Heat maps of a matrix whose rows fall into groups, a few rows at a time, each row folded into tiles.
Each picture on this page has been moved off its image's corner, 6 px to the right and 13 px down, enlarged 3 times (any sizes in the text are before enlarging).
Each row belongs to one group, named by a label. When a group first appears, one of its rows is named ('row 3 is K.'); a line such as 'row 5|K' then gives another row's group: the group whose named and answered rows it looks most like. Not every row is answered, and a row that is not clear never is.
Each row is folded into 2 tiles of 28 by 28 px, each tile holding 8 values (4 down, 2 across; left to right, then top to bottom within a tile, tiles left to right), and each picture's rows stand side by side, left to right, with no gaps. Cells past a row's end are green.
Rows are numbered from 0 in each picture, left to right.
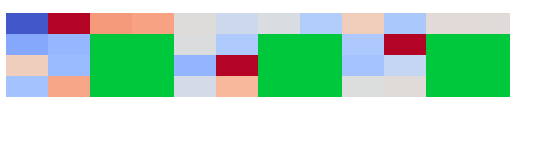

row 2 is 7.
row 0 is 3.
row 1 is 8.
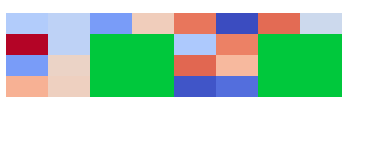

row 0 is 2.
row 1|7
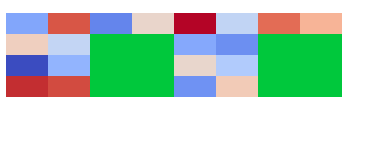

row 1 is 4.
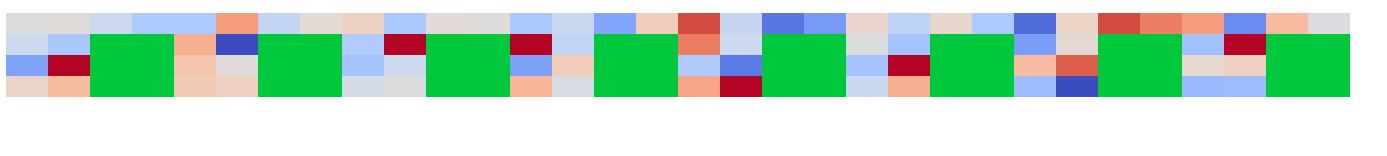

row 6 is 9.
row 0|8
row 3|2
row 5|8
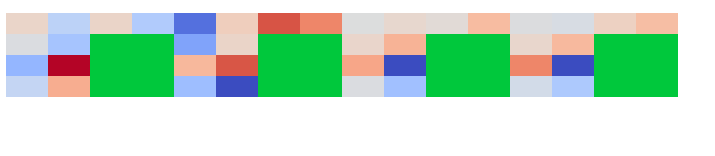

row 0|8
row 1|9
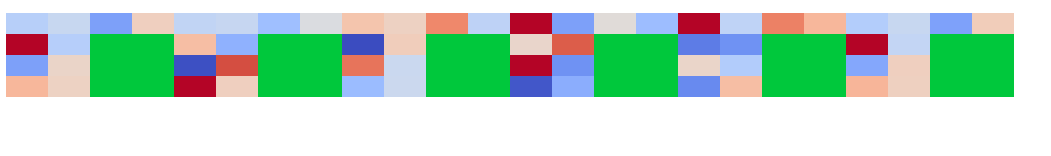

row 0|2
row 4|4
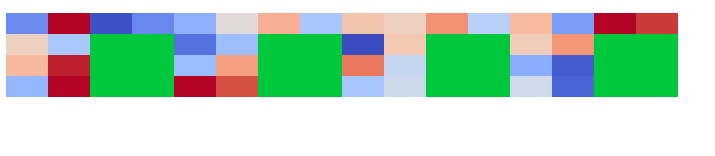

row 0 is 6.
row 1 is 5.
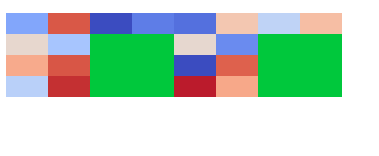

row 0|6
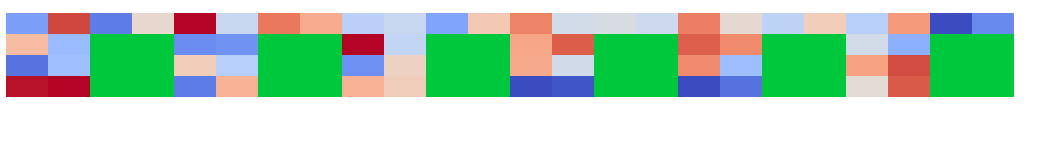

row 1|4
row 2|2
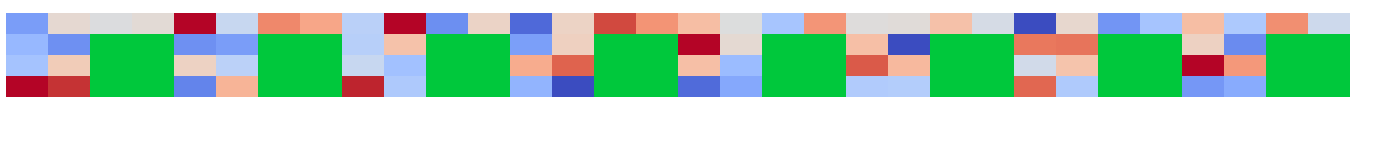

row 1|4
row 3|9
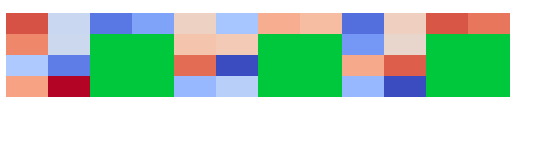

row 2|9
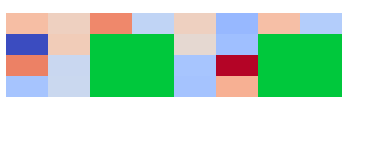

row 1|8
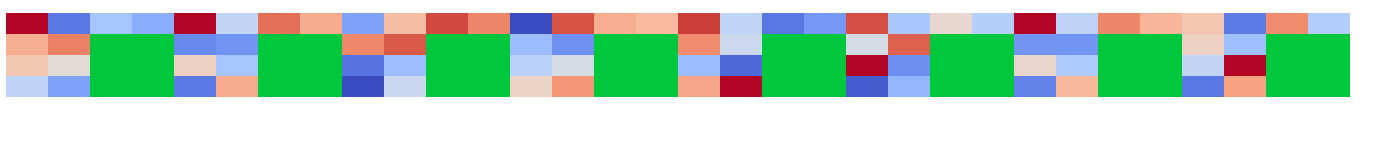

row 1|4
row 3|3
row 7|8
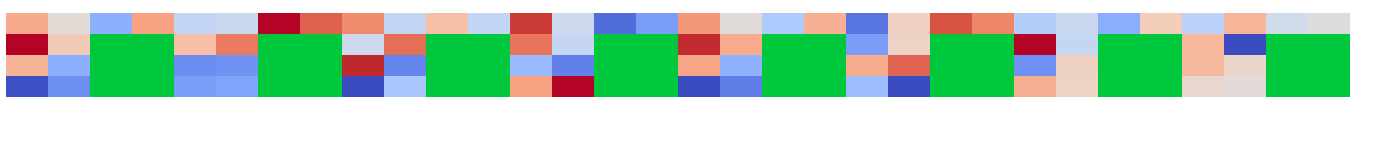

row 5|9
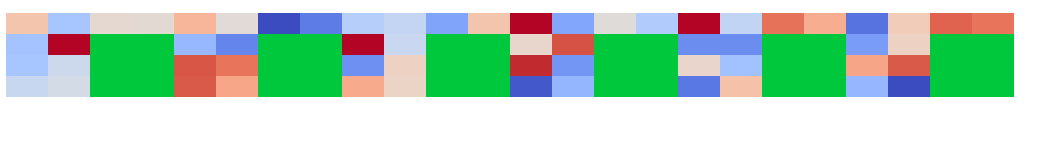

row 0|7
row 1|6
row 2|2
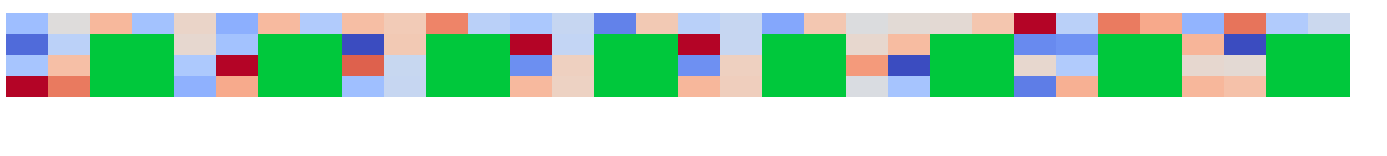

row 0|5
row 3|2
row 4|2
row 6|4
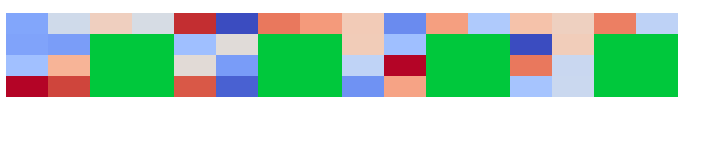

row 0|5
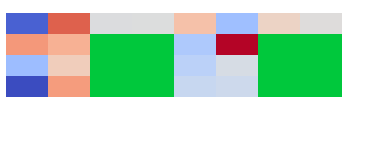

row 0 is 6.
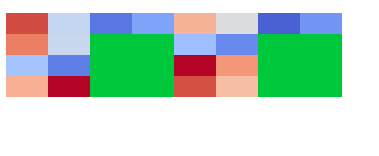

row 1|6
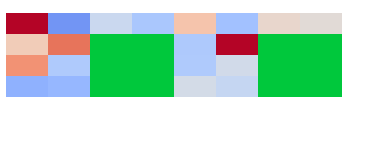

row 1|7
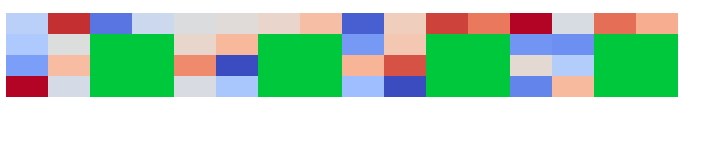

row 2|9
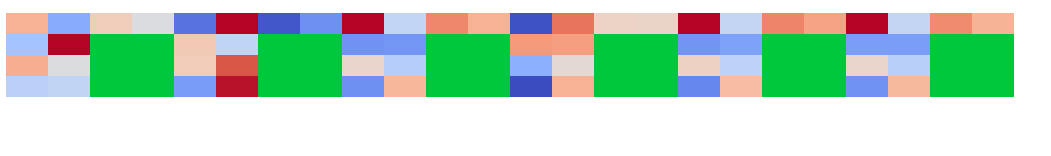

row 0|7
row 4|4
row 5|4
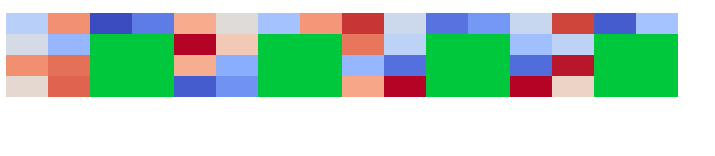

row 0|6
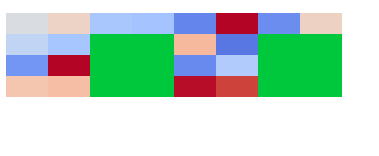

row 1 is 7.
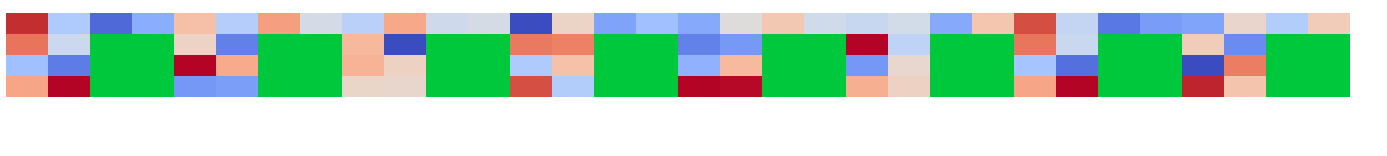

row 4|5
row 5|2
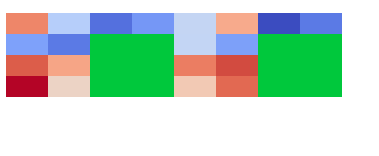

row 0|6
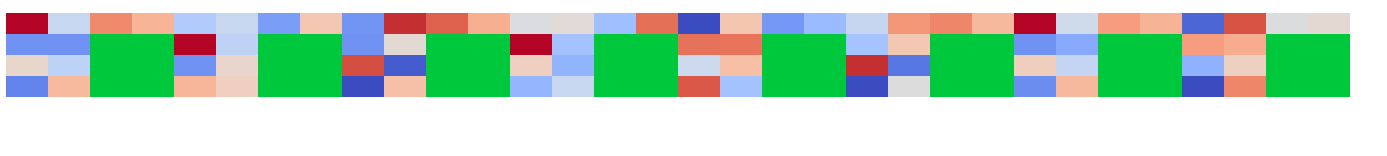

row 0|4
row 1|2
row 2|3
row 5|3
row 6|4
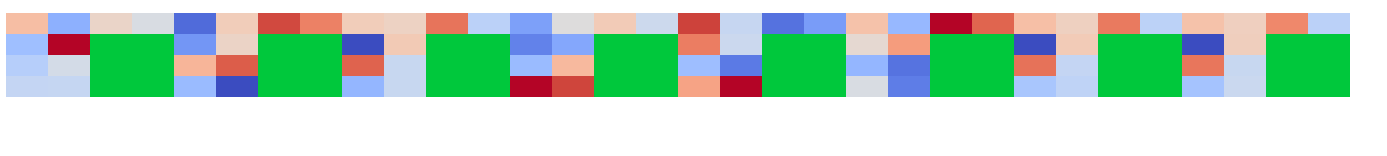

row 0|7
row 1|9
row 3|5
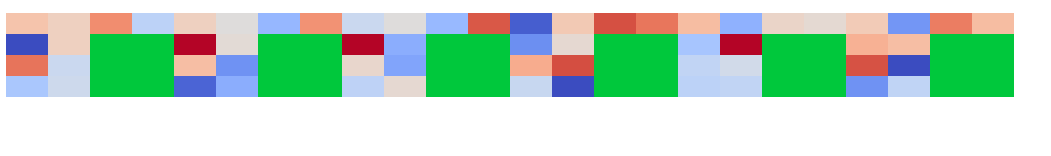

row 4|7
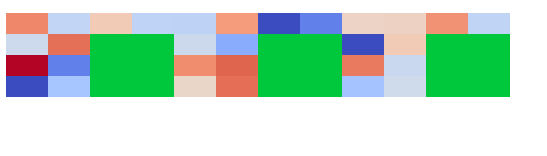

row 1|6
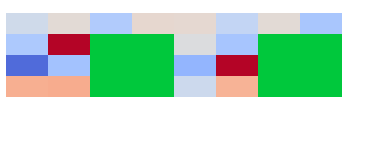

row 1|8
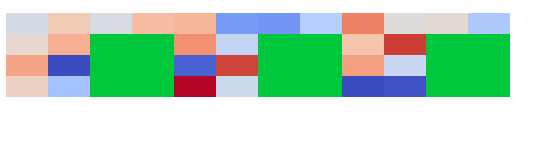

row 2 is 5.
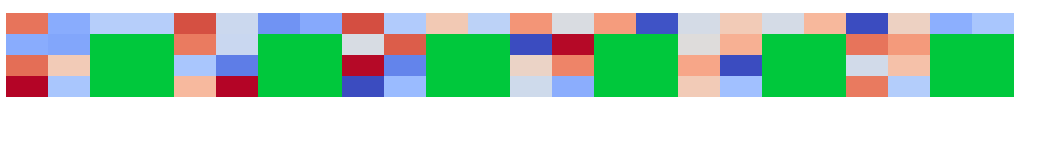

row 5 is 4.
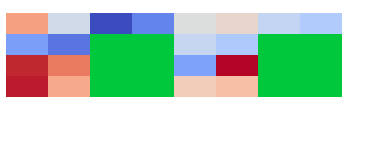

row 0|6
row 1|8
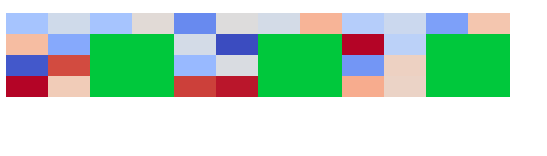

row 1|5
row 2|2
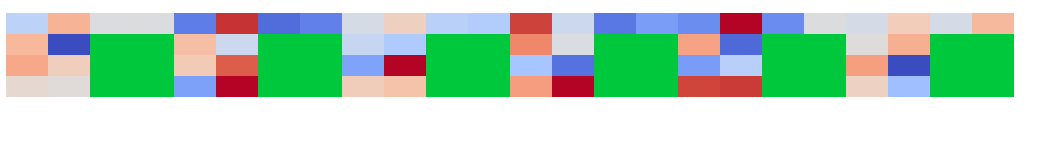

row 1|6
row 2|8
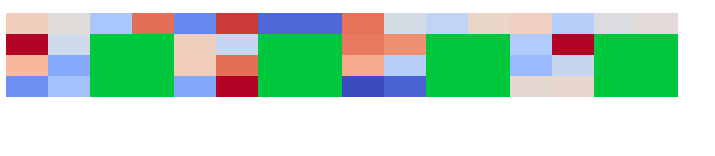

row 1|6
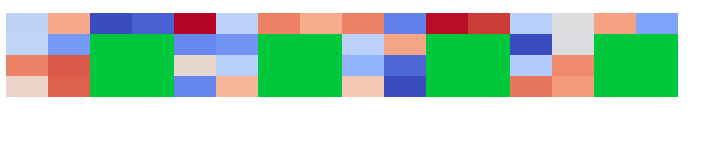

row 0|6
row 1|4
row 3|5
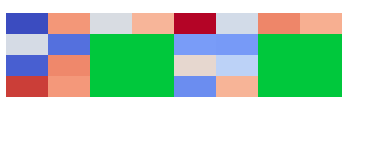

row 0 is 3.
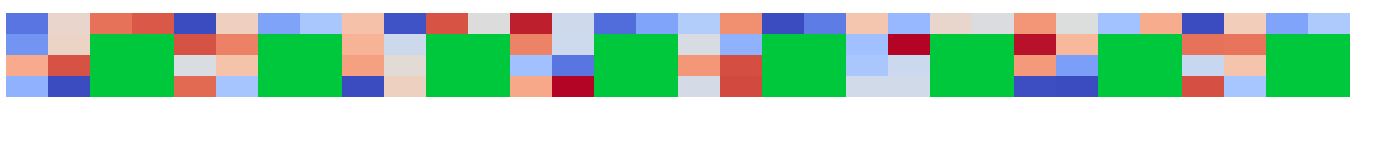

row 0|9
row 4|6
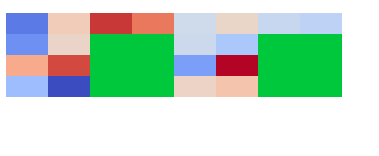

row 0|9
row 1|8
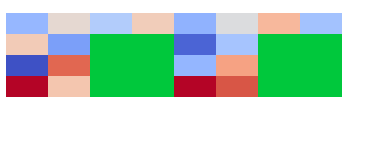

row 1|5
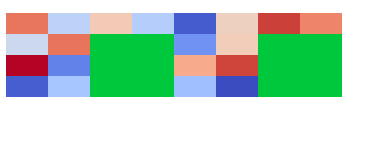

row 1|9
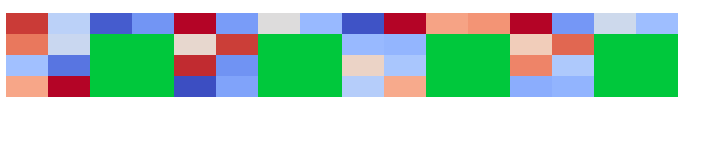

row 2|3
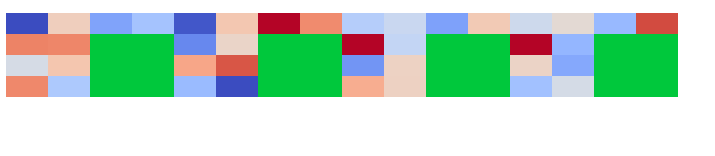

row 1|9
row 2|2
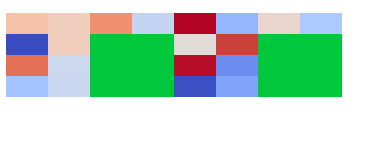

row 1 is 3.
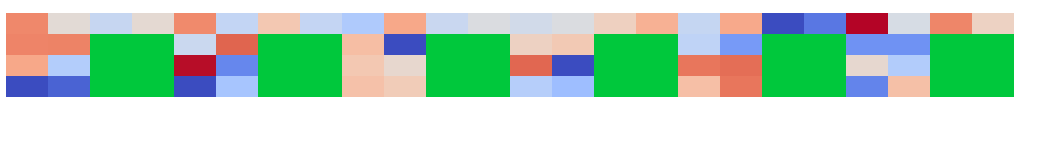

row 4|6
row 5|4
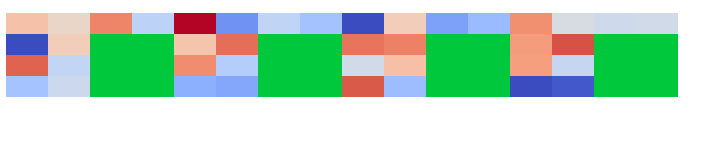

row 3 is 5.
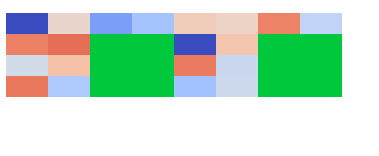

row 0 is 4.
